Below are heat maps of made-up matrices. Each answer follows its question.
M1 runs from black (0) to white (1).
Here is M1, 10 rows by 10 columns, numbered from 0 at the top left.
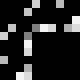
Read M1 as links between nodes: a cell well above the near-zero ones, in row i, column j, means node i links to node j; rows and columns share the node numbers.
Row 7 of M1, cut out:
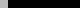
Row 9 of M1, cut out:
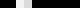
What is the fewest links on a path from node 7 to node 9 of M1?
4
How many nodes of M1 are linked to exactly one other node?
6
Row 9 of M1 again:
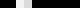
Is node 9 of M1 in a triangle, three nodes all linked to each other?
no
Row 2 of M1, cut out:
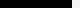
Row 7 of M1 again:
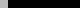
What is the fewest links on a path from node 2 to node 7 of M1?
5
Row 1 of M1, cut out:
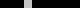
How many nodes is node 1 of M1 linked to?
1
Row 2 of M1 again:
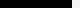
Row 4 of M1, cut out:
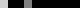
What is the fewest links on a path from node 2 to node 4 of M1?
3
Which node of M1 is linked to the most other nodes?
node 3
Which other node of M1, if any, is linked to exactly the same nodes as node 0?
none
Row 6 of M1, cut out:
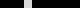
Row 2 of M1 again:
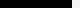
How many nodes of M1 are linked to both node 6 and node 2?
0
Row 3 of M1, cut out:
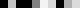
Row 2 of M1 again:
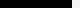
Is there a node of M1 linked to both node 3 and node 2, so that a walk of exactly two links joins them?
yes
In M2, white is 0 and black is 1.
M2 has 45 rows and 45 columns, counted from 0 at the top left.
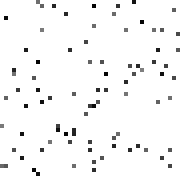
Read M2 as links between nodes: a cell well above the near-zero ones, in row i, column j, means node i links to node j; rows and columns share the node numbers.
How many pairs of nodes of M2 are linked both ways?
4
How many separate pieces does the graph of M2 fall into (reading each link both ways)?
4
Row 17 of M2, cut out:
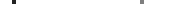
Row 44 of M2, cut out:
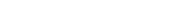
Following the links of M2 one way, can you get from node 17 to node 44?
yes
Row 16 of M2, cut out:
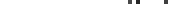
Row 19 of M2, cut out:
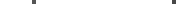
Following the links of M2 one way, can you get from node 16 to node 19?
no
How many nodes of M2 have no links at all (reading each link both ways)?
3
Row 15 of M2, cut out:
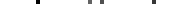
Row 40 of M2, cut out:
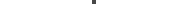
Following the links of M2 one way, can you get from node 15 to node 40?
yes
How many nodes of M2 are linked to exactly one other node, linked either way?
3
